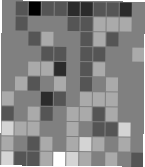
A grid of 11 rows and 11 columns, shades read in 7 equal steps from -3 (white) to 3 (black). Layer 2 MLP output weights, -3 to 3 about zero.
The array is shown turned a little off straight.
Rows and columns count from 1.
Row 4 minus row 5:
0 0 1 2 -1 0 0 2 0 0 -1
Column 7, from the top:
2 1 1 1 1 1 -1 -1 0 -2 -1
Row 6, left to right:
0 -1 1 0 -1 0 1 0 -1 0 0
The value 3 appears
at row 1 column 3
